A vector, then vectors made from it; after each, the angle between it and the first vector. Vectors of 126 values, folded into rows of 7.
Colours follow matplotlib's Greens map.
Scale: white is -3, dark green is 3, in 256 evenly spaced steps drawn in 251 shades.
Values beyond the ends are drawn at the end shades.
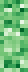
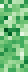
partly opposed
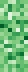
orthogonal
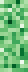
partly aligned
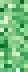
orthogonal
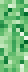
orthogonal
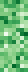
partly aligned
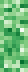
nearly opposite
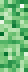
partly aligned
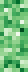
nearly parallel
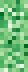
orthogonal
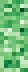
nearly parallel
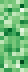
nearly opposite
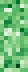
nearly parallel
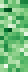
partly opposed
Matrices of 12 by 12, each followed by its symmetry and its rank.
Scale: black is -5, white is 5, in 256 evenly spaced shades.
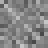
symmetric, full rank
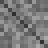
symmetric, full rank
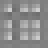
symmetric, rank one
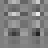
neither, rank one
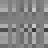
neither, rank one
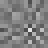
symmetric, rank two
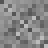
symmetric, full rank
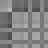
symmetric, rank one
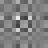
symmetric, rank one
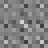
symmetric, rank two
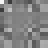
symmetric, rank two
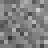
antisymmetric, full rank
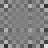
symmetric, rank one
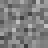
antisymmetric, full rank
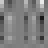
neither, rank one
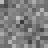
symmetric, full rank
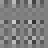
neither, rank one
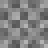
symmetric, rank two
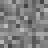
antisymmetric, full rank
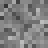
symmetric, full rank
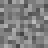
antisymmetric, full rank
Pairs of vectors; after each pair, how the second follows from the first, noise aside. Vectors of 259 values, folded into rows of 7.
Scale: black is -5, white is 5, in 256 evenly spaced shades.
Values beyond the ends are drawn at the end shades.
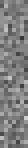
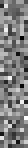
scaled up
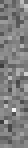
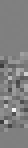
partly zeroed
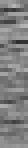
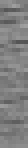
shrunk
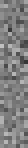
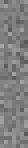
shrunk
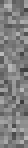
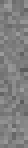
shrunk
